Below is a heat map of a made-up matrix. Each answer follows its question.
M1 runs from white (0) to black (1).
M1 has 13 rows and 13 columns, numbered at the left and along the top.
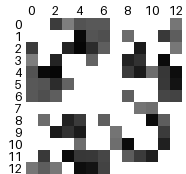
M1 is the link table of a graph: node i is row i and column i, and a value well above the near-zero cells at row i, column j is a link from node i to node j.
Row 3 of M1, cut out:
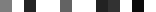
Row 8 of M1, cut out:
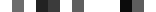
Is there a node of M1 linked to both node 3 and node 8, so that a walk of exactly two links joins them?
yes
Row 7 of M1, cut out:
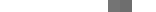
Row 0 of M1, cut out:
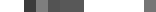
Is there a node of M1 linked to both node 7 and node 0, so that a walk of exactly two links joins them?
no
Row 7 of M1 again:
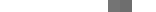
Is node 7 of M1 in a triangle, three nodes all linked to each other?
no
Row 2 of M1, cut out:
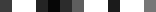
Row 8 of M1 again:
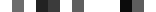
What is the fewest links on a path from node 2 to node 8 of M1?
2
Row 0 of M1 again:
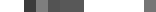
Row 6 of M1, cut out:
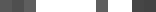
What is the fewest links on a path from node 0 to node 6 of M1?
1
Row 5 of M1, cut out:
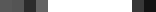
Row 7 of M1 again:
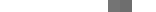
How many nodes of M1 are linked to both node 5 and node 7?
0
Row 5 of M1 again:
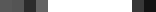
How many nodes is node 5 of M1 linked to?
6
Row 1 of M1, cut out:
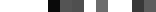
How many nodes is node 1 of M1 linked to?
6
